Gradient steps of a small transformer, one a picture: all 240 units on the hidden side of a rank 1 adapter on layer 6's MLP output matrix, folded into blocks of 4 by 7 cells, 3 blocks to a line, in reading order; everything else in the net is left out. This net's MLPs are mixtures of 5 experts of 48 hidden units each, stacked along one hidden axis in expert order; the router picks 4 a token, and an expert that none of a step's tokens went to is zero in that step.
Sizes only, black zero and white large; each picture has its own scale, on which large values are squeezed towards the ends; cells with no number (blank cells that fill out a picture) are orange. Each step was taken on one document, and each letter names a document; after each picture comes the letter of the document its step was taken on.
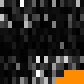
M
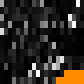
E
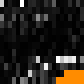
M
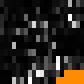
E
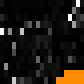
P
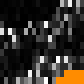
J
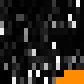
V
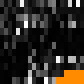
V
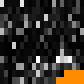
P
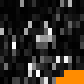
J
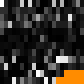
M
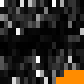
M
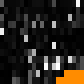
V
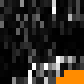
V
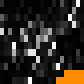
E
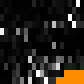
E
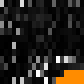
M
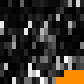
J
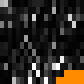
V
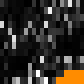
J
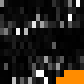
E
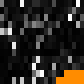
P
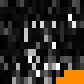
E
